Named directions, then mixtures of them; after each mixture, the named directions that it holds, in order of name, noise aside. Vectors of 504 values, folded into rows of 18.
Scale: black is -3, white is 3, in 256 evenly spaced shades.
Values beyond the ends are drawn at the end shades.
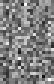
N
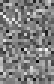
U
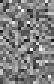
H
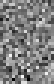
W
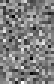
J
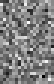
H, N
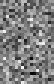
J, N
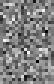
U, W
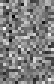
J, N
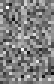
N, U, W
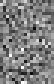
J, U, W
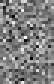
H, J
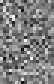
H, J, U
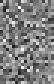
H, J, W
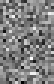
J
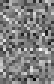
H, U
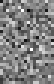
H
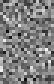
U
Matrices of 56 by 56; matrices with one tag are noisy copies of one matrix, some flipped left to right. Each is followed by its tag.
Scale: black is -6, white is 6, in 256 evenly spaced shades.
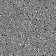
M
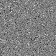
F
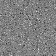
M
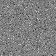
M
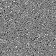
F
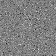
M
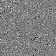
F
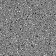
M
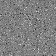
M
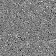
F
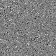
F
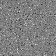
M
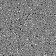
M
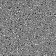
M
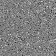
F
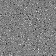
M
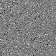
F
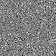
F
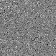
F
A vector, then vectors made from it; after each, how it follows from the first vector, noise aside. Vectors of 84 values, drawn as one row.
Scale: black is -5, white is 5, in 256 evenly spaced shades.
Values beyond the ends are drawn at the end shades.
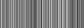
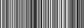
scaled up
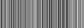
negated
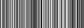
scaled up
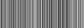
negated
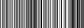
scaled up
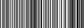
scaled up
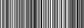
scaled up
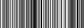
scaled up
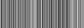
negated
